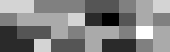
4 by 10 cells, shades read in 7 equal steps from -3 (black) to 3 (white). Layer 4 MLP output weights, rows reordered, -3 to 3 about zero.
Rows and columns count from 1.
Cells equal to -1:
7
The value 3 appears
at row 3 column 9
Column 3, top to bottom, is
0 1 -1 2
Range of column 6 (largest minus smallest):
3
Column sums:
-2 0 2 1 1 -1 -5 -3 5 4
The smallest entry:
-3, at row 2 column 7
